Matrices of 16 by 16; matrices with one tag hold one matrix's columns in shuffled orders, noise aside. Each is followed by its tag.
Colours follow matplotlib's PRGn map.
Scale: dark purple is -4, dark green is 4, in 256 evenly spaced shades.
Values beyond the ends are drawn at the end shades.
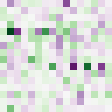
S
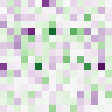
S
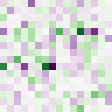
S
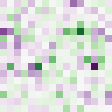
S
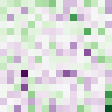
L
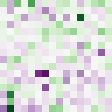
L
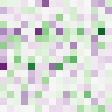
S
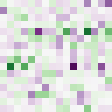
S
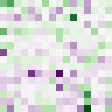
L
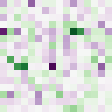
S
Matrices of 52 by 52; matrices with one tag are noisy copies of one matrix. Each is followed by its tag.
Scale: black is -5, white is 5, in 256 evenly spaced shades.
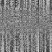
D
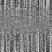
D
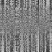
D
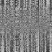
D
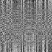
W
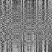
W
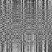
W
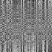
W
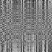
W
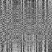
W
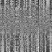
D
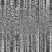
D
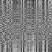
W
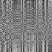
W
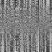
D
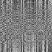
W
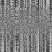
D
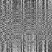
W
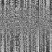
D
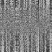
D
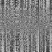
D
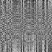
W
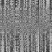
D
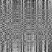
W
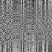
W
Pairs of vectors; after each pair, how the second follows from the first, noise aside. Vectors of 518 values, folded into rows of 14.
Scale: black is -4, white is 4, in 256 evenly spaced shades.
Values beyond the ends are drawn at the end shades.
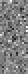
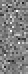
shuffled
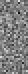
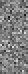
shuffled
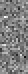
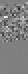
partly zeroed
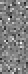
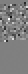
partly zeroed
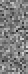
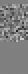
partly zeroed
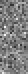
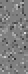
partly zeroed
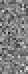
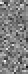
shuffled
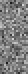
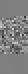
partly zeroed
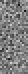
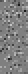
partly zeroed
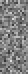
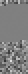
partly zeroed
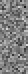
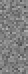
shrunk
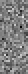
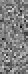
copied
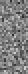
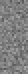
shrunk
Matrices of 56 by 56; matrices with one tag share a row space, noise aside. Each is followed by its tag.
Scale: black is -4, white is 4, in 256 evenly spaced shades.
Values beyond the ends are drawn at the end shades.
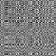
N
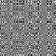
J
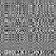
N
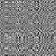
N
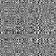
N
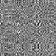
N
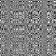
J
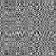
N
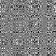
J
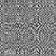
N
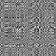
N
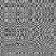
N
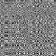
N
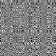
J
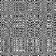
J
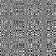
J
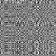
N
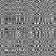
N
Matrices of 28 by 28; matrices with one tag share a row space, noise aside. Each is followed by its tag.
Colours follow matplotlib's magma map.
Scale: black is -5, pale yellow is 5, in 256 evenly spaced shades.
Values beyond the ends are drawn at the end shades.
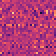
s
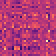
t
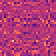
t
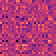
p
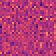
s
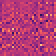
s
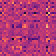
t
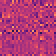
s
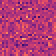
p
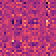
t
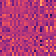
s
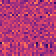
s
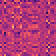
t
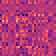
p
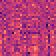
t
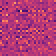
p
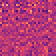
p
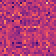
t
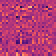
p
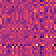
s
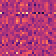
p
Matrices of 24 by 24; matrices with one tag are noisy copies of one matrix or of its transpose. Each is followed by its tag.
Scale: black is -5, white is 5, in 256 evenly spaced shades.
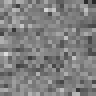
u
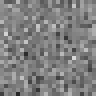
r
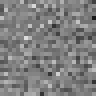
r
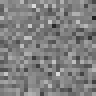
r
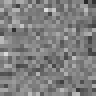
u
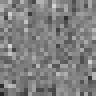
u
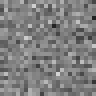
r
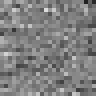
u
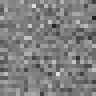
r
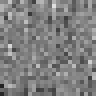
u
